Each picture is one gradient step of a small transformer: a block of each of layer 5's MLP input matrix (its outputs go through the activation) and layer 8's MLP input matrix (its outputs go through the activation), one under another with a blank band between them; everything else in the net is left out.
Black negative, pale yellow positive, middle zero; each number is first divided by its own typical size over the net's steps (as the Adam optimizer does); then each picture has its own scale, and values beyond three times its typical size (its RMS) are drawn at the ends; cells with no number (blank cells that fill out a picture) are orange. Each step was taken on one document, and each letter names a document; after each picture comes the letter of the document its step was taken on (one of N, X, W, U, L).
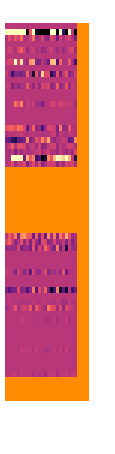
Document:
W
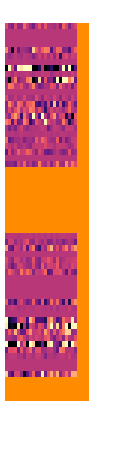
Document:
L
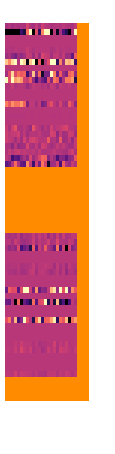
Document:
W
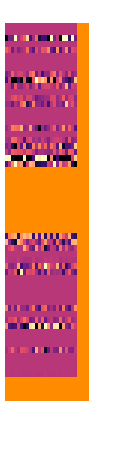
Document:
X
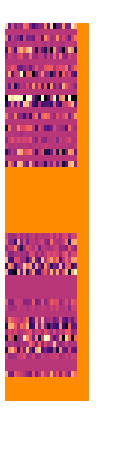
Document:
L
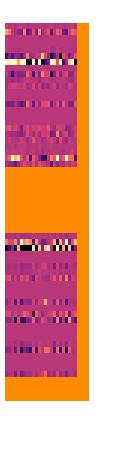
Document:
W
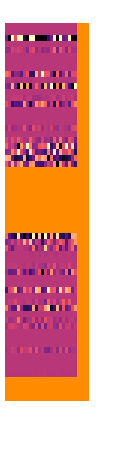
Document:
X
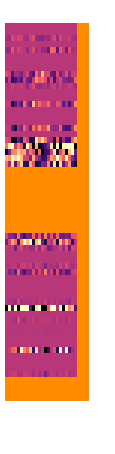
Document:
X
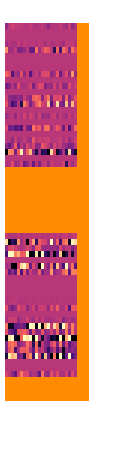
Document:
L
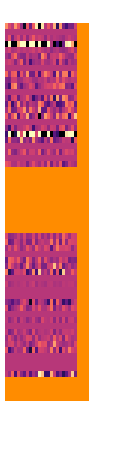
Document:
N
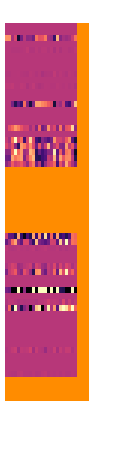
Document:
X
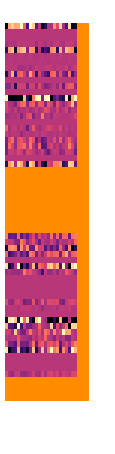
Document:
L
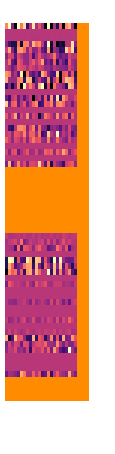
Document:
N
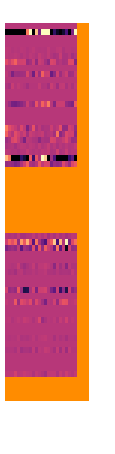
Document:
W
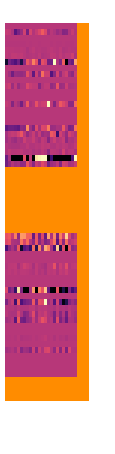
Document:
W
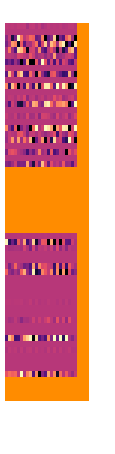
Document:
N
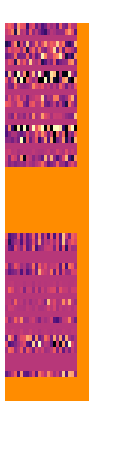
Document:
N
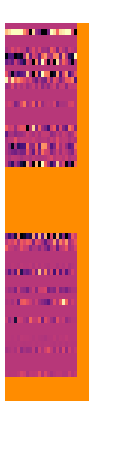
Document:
W
